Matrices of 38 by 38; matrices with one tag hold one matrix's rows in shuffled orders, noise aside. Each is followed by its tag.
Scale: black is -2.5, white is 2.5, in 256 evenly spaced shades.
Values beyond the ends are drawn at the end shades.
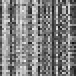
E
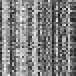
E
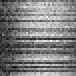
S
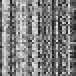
E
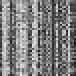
E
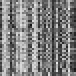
E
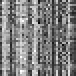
E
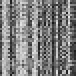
E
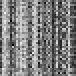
E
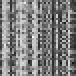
E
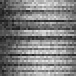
S
